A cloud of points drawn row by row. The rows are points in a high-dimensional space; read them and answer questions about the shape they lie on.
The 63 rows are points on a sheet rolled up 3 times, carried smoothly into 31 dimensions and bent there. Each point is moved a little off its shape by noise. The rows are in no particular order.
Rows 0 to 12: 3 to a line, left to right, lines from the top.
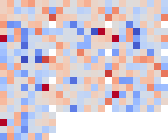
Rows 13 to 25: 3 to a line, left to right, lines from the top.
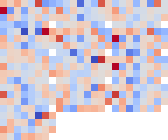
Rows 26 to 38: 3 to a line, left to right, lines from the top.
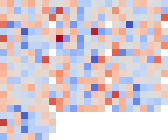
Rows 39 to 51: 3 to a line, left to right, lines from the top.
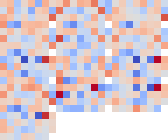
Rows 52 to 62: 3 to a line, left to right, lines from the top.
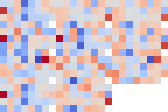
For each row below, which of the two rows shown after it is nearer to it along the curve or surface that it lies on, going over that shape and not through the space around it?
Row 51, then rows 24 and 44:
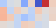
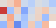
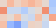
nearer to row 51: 44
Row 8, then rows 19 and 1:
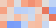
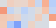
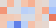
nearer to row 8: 1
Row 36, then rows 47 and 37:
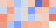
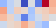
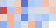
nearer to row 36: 47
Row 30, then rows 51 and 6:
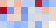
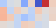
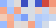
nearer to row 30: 6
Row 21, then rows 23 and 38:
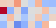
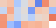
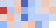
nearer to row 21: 38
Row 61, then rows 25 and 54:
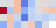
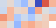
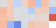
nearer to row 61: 54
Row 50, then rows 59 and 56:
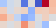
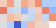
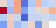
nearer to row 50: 56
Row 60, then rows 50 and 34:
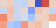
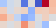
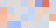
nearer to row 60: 50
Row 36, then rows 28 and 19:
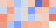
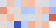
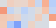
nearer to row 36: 28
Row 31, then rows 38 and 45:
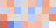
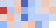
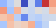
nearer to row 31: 45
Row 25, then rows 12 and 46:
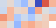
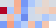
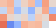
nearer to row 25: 46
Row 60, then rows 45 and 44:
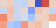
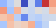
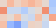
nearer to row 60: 45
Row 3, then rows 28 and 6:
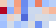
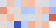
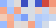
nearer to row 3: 6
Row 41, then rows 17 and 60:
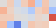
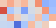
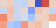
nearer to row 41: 17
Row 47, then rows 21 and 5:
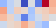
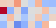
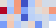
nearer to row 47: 5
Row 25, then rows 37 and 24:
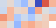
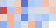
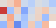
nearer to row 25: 37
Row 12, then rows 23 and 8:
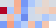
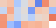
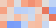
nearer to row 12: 8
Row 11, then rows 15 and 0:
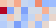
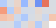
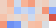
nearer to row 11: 0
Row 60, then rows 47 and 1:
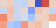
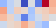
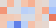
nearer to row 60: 47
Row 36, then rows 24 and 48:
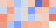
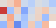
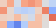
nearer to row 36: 48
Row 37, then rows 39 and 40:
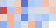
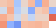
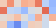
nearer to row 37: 40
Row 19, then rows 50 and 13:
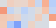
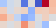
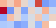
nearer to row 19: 50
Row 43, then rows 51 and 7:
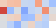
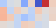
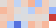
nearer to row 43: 7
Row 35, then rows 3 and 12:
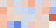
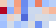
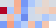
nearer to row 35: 12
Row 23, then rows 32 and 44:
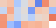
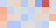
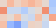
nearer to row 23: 44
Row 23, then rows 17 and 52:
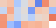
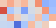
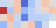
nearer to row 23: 17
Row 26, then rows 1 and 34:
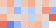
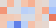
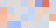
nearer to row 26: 1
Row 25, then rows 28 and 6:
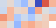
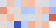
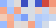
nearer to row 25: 6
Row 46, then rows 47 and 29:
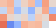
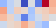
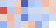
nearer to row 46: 47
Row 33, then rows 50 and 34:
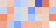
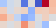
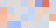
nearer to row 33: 50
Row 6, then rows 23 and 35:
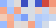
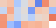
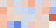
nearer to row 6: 23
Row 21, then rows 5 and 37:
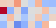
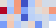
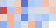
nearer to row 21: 37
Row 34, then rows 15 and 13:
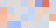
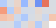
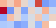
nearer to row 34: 15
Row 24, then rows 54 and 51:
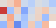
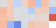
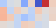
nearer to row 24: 54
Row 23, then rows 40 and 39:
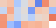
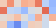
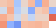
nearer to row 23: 39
